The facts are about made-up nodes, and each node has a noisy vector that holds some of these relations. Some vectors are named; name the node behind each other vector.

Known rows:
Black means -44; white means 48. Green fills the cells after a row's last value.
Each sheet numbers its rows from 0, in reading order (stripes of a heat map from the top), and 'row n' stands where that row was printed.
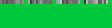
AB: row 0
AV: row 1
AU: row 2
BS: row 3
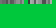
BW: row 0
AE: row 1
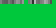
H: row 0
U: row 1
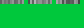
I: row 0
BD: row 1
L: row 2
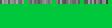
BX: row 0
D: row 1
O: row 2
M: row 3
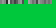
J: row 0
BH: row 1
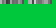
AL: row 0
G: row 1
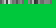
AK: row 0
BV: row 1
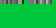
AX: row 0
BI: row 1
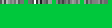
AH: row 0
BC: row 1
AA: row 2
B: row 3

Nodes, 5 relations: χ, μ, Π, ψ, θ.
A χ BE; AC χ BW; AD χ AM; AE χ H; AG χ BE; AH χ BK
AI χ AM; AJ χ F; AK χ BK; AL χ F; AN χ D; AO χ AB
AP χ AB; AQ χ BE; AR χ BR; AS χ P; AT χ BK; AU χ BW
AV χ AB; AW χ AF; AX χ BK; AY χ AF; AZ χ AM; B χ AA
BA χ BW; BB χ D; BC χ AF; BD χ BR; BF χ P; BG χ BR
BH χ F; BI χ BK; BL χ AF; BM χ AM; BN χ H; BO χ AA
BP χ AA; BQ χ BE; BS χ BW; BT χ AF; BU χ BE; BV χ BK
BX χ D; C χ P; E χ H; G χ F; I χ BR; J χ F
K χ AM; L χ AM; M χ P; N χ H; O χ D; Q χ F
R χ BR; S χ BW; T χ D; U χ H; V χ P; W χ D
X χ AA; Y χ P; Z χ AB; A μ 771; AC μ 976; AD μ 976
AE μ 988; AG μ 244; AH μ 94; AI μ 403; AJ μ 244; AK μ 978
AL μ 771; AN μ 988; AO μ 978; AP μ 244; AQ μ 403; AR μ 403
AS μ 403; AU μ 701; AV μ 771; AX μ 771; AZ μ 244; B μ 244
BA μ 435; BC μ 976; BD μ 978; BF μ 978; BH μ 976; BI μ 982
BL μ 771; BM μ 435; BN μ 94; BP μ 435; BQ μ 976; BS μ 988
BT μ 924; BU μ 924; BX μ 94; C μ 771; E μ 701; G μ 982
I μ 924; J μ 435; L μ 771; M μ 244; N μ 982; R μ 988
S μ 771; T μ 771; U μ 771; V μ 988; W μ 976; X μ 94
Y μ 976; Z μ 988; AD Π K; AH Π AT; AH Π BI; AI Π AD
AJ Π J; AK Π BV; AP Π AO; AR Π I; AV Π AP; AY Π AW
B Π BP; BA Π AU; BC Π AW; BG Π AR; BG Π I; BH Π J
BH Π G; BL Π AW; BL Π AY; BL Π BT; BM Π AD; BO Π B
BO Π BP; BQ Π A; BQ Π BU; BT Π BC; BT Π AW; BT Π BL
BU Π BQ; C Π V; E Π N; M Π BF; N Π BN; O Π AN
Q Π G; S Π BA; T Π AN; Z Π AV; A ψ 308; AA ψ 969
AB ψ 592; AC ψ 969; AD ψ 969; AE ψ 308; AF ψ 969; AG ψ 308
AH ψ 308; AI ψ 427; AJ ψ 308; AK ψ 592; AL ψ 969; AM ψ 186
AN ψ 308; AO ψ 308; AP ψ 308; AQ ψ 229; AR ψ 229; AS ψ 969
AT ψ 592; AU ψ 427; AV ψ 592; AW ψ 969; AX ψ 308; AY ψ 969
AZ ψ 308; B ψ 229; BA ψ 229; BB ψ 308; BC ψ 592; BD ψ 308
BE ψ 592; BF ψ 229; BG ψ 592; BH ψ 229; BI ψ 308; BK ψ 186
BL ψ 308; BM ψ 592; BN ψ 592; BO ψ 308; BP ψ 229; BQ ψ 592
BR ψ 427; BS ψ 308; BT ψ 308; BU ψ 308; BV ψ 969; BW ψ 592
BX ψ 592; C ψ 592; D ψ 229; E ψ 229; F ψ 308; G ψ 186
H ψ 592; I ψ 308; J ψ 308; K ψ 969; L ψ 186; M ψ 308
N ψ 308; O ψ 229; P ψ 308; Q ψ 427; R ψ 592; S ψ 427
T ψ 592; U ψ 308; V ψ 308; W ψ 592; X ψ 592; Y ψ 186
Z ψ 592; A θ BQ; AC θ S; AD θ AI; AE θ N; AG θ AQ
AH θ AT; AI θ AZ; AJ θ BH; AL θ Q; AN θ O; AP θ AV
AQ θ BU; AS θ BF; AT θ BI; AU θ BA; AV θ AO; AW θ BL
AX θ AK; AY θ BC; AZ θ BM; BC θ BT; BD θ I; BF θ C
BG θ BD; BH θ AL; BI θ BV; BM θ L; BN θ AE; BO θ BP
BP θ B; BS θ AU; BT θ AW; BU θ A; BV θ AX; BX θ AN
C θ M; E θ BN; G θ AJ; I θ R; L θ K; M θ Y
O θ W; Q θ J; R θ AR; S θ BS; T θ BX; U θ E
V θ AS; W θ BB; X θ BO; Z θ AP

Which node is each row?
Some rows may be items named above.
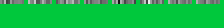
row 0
BV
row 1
S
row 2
AS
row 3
B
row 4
K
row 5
AK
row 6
BH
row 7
BH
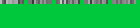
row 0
AD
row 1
BO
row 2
Y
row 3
W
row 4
E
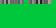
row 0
BA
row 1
AW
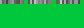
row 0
BM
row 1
AH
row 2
Y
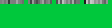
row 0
AT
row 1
C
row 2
AH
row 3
V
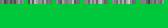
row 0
F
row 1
AH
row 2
BG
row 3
AC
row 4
AC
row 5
BP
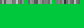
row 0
X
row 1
BN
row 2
BI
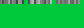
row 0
N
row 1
R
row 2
I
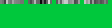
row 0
AP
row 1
BL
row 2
Z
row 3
Q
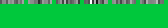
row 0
AO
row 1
BR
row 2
BB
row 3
BC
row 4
AZ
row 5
BG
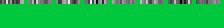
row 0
BT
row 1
AR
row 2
BU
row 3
AY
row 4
BH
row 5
S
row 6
BL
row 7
P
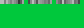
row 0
AI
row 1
BF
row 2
T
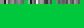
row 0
AJ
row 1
BQ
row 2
A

